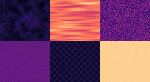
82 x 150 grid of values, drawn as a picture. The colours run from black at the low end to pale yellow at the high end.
It is made of 2 by 3 panels. Panel 1,1: very low, blotchy, faint in contrast. Panel 1,2: high, streaked across. Panel 1,3: low, fine-grained. Panel 2,1: low, flat. Panel 2,2: very low, checkered, faint in contrast. Panel 2,3: very high, flat.
